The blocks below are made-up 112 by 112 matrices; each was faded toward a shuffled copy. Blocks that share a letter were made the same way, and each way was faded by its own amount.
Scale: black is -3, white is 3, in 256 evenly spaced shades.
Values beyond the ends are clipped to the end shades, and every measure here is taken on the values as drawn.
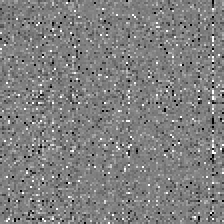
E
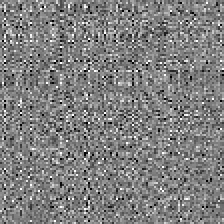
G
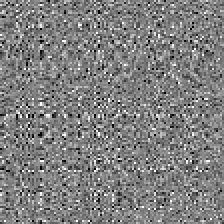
G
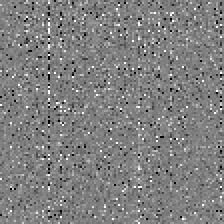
E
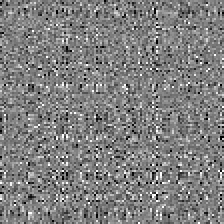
G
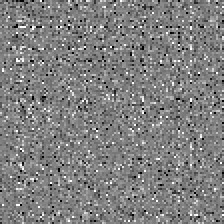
E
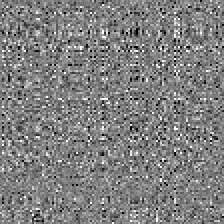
G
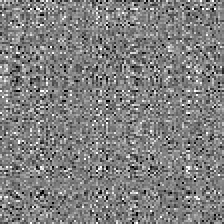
G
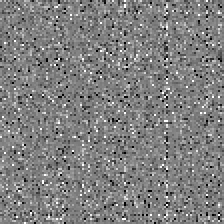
E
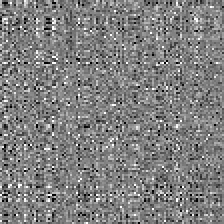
G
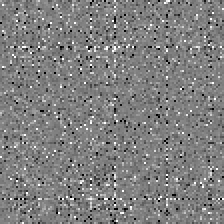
E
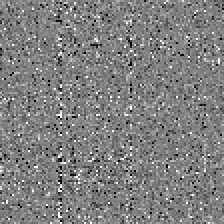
E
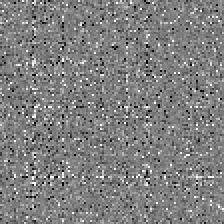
E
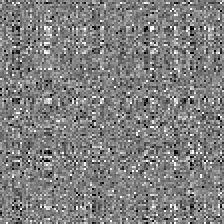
G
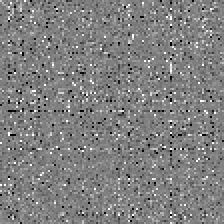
E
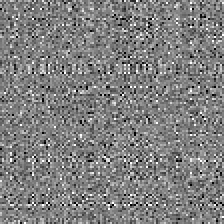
G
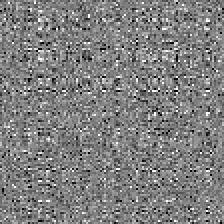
G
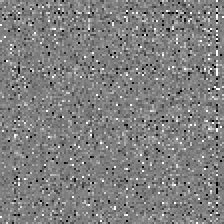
E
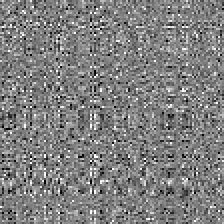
G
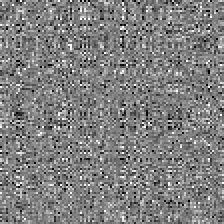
G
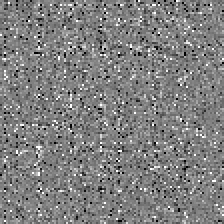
E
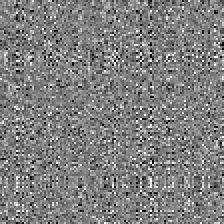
G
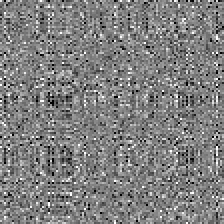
G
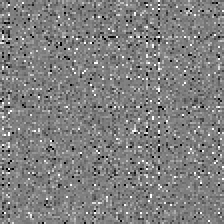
E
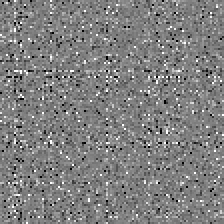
E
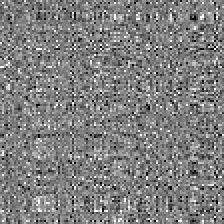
G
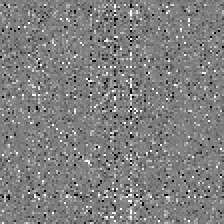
E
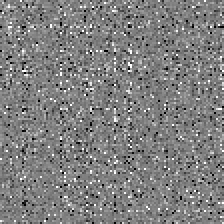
E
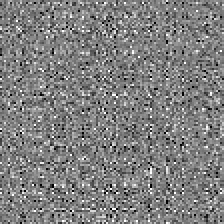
G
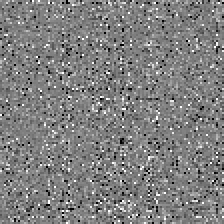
E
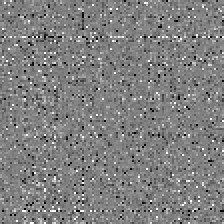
E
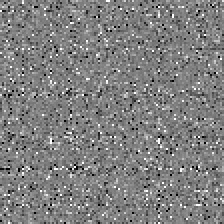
E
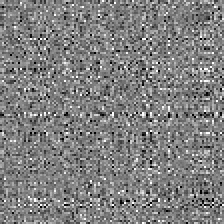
G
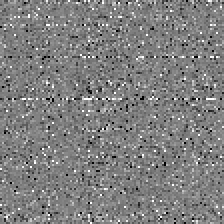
E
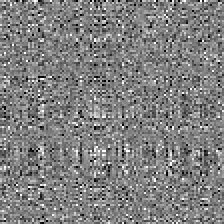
G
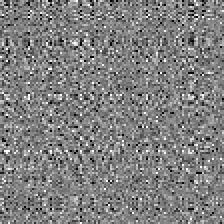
G
